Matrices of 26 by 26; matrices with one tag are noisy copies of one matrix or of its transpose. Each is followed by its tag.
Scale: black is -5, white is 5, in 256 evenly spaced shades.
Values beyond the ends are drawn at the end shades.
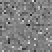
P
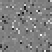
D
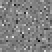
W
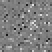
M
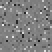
W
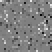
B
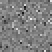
D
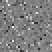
W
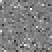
B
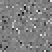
D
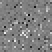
M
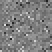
D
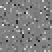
W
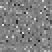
W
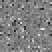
P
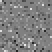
B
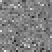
B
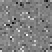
D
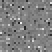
P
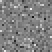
B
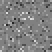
D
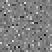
W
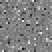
P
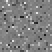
W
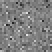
D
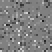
D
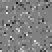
D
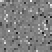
B
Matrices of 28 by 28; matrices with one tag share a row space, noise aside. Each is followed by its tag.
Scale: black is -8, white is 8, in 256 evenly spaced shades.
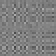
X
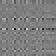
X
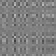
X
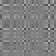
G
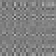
X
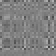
G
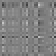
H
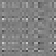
H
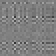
X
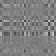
G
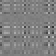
G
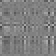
G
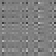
H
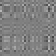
G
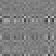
G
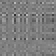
X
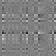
H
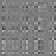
H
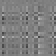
H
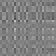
X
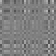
G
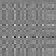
X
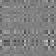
G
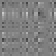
H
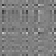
H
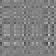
G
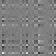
H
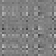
H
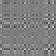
G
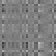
H
